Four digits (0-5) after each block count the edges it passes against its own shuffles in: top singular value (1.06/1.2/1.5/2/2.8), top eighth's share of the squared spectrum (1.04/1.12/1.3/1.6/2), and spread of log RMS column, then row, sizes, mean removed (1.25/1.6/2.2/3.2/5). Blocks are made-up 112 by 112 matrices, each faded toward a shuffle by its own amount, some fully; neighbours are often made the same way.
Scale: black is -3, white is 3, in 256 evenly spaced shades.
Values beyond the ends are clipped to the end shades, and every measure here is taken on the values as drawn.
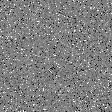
0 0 0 0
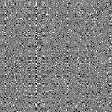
5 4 3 2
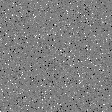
0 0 0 0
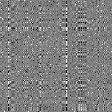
5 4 3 3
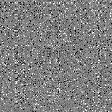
4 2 2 1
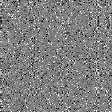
4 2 2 1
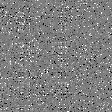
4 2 1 1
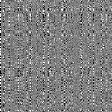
5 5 4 3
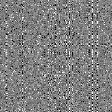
5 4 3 2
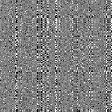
5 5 4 3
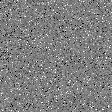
1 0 0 0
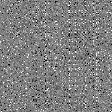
4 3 2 1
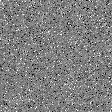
0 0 0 0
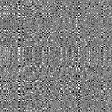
5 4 4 3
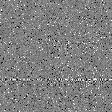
3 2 1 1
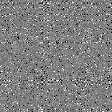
4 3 1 2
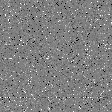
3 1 0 0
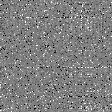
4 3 1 2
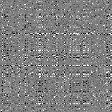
5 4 3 3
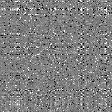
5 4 2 3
